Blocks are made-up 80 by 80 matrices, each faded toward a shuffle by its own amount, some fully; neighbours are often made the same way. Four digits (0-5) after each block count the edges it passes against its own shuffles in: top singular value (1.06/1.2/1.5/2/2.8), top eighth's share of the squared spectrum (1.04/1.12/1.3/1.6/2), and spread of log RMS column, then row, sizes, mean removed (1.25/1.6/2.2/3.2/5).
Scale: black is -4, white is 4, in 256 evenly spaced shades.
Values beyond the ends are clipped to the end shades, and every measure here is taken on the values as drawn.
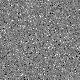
0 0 0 0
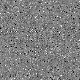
3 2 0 1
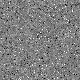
0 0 0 0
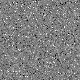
2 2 0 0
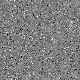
2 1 0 0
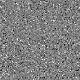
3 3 1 2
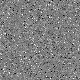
1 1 0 0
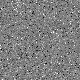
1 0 0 0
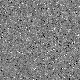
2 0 0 0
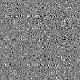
4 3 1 2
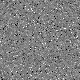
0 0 0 0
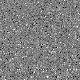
3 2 0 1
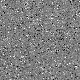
2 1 0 0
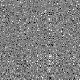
4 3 2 1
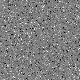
2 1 0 0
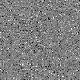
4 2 1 1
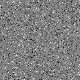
0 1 0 0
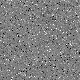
0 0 0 0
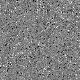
2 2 0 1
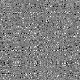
4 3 1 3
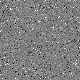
1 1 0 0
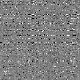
4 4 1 3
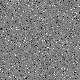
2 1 0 1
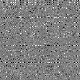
4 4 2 3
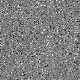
3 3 1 1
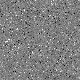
0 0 0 0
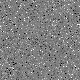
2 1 0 0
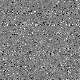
1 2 0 2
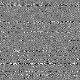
3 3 0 4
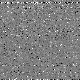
3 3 0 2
